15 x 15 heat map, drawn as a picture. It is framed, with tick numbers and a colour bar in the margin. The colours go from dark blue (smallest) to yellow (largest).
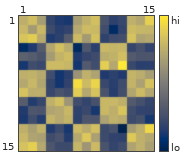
The field is checkered. Overall the values sit about 50% of the way up the scale. There is no overall slope. The values fall into two levels.
